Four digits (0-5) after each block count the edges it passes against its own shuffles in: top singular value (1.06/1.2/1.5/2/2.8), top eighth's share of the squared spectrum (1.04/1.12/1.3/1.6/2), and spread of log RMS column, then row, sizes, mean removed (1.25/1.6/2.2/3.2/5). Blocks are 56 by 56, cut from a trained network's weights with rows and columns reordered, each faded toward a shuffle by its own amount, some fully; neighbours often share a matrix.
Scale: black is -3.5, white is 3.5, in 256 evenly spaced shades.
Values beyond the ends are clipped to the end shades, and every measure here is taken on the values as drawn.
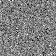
0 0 0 0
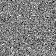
0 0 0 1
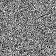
2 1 0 0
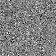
0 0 0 0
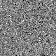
0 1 0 0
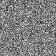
0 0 0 0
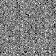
2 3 1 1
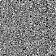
2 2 1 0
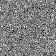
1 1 0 0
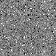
2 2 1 1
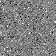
0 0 0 0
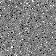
1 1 0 0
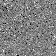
0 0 0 0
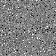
2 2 0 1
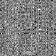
3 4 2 2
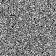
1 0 0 0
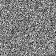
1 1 0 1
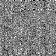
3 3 1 1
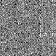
3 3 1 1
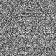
3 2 0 1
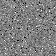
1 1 0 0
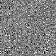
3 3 2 1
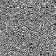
3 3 2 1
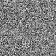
3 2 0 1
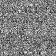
3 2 0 1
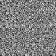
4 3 0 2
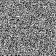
1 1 0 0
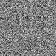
3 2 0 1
